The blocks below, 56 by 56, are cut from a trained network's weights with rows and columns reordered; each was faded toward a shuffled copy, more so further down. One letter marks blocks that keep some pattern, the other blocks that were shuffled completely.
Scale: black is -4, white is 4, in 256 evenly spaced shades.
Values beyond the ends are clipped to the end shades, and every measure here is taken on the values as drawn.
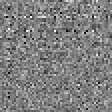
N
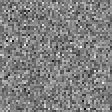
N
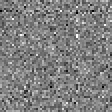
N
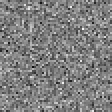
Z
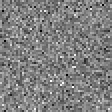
Z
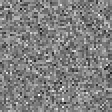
Z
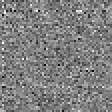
N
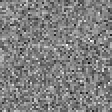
Z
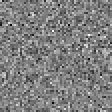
N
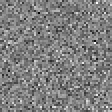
N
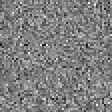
N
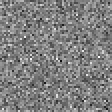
Z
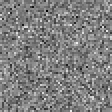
Z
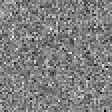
Z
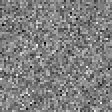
Z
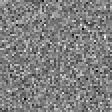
Z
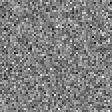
Z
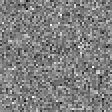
Z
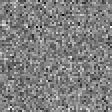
N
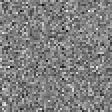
N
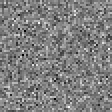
Z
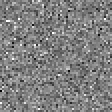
Z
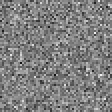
N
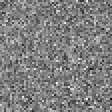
N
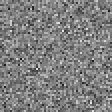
Z
